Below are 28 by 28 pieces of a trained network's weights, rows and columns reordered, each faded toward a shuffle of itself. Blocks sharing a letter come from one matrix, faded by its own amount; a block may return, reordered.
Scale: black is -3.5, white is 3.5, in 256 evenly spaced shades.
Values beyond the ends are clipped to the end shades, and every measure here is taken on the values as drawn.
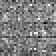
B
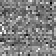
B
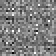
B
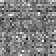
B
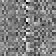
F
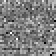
B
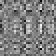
F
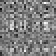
F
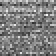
B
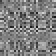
F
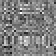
F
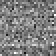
B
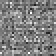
B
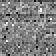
B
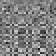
F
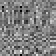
F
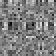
F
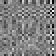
F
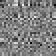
F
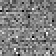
B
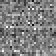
B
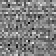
B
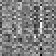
F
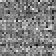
B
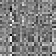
F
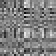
F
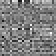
F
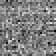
B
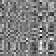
F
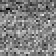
B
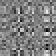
F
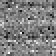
B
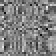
F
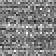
B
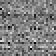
B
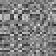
F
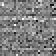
B
